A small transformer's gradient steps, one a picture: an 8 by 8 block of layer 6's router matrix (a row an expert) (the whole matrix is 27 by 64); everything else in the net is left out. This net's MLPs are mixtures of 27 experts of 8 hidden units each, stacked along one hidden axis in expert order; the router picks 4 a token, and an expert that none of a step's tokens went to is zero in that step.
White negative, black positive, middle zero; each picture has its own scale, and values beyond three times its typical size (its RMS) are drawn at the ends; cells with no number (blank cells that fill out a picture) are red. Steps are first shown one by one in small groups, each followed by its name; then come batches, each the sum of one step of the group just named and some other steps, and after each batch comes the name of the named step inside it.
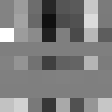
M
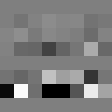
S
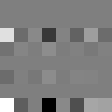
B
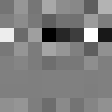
M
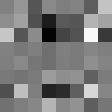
S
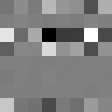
B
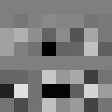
S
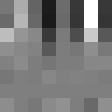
M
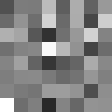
B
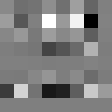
S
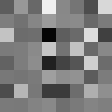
S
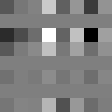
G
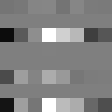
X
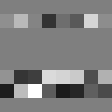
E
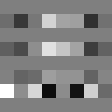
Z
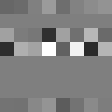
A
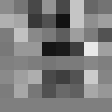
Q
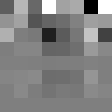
Q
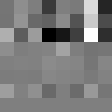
Z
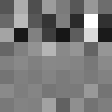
G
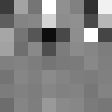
X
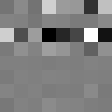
X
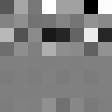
G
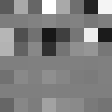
X
